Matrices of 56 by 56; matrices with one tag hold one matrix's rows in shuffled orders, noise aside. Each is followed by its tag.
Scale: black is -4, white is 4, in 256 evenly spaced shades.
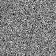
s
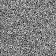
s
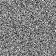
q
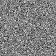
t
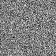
s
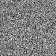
s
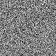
q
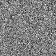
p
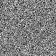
t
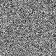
p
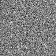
s
